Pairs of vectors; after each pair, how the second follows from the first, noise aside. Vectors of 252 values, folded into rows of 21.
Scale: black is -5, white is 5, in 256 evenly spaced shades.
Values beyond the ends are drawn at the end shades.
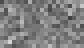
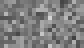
shuffled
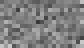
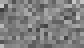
reversed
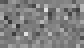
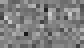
negated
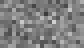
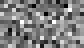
scaled up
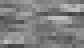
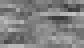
negated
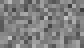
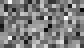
scaled up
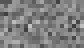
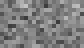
shuffled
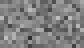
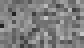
shuffled
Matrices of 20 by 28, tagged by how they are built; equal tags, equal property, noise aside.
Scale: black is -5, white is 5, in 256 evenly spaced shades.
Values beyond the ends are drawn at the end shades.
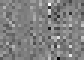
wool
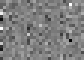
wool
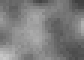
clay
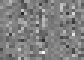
wool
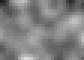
clay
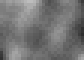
clay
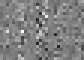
wool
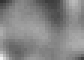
clay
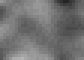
clay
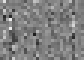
wool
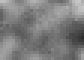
clay
